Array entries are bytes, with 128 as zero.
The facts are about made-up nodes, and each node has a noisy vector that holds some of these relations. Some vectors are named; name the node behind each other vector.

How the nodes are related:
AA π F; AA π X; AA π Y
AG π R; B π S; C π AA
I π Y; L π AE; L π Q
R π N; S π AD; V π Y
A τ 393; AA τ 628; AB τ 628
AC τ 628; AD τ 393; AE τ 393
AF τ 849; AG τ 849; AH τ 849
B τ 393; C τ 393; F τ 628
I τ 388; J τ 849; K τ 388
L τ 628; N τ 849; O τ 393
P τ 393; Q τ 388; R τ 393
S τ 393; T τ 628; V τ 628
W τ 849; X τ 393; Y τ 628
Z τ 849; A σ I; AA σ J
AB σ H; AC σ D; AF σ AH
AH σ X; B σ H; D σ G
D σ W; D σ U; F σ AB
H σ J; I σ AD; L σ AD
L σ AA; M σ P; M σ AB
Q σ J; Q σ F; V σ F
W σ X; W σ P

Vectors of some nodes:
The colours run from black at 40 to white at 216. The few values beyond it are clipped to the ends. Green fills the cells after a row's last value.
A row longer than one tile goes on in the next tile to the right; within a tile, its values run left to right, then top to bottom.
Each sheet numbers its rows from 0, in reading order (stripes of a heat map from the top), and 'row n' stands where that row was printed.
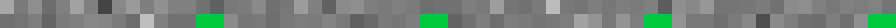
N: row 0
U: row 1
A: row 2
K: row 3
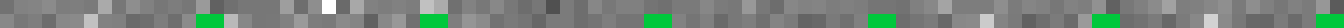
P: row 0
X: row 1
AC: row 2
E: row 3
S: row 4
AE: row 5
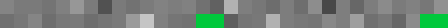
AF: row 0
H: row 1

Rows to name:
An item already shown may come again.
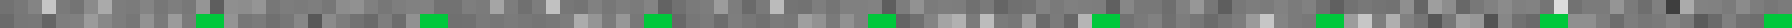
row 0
AD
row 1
K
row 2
A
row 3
A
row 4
B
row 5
AF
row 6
F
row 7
T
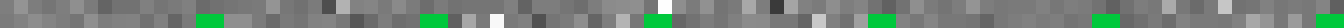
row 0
M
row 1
T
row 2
AA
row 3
AG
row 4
D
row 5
A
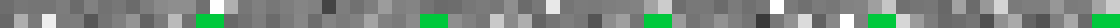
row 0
AA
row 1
J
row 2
C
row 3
I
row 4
Y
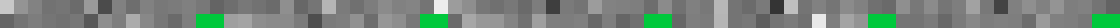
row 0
Q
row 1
V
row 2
AB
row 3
L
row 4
Z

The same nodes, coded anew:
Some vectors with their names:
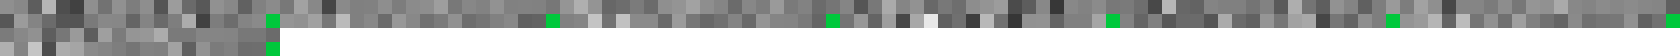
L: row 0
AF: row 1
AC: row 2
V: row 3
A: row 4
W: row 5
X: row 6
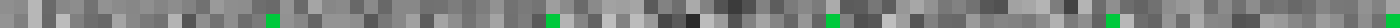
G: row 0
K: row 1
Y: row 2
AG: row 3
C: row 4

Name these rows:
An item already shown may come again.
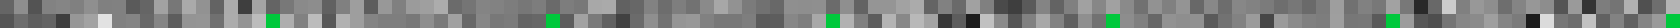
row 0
B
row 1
X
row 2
H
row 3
Y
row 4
K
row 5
I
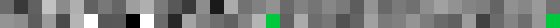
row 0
AA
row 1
J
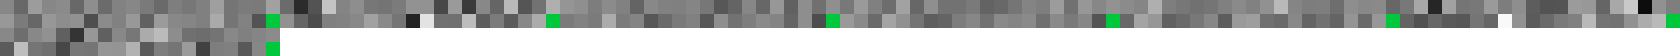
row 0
K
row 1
I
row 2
T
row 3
Z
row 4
M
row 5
AD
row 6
Q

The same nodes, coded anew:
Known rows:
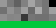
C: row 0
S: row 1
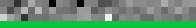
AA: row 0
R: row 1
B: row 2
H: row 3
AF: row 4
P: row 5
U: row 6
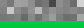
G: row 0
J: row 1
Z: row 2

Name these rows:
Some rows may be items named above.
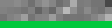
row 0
A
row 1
M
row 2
T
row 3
Q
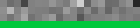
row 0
J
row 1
A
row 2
X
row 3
AC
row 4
L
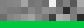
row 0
A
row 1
Y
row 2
V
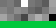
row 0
Y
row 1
I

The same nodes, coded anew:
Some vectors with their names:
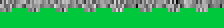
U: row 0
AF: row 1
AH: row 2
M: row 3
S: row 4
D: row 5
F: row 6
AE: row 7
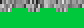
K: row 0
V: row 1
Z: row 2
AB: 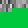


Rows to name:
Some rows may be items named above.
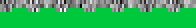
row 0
AC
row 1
X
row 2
AD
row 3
Z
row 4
V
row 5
AC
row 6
AA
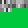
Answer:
X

